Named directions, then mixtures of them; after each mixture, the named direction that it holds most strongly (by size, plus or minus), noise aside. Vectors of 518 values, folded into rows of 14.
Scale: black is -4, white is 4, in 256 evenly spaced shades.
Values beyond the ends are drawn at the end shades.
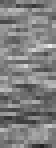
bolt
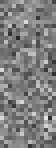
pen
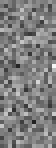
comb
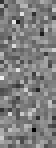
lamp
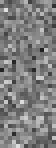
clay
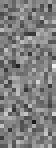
comb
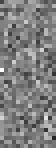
pen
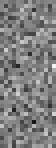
comb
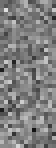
clay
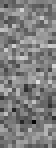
comb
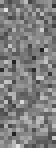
clay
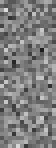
clay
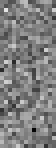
clay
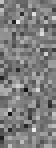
lamp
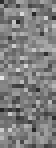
lamp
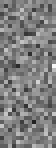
comb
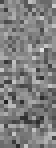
clay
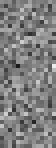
comb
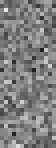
clay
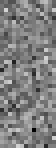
clay
